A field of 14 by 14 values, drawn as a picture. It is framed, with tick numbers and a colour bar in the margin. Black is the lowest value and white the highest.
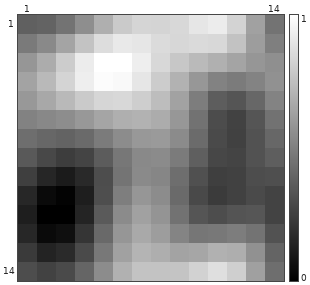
Ninth with the highest average: top middle. Average level on the scale: 50%. Grain: blotchy. Ninth with the lowest average: bottom left. Lone odd cells: none.
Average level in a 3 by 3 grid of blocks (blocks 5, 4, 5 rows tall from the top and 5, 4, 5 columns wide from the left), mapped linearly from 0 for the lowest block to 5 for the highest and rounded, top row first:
453
131
032
